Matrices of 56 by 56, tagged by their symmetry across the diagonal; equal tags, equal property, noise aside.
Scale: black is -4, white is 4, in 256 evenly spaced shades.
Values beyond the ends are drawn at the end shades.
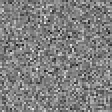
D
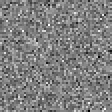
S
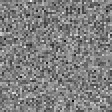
S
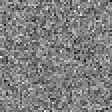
S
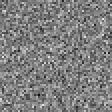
S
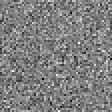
D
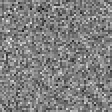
D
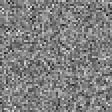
D
